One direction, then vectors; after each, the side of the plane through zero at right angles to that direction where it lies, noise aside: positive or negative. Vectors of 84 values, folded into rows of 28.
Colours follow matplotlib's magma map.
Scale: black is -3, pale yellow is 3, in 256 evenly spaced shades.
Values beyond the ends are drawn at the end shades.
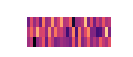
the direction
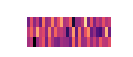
positive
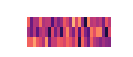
negative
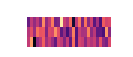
positive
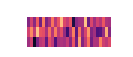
positive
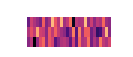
positive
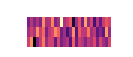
positive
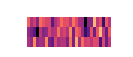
negative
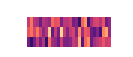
positive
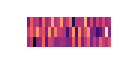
positive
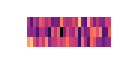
negative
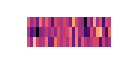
negative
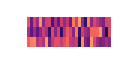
negative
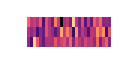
negative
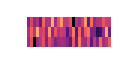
positive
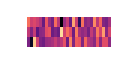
negative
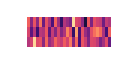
negative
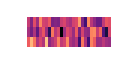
negative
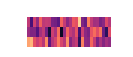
negative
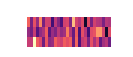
negative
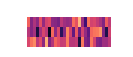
negative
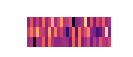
positive
